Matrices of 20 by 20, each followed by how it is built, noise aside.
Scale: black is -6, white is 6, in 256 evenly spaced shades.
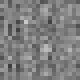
low rank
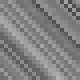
Toeplitz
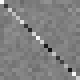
diagonal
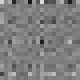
low rank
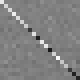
diagonal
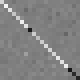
diagonal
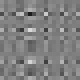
low rank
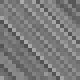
Toeplitz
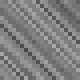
Toeplitz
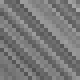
Toeplitz
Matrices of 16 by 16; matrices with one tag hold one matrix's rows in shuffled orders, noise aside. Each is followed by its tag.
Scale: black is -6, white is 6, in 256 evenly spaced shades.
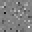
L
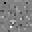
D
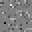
D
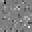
L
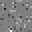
D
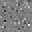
L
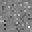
L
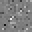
D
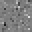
L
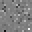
L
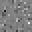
L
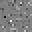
D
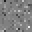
L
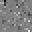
L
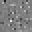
D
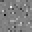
D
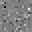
L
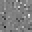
L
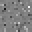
L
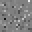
L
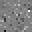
L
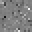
L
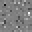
L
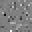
D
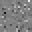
L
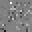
D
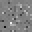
D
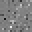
D
